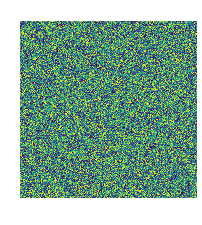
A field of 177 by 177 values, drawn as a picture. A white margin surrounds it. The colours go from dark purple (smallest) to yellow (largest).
No row or column stands out. The values spread evenly over their range. Overall the values sit about 50% of the way up the scale. There are no regular stripes. There is no overall slope. Neither half mirrors the other. The grain is fine, like static. No seam splits the table.
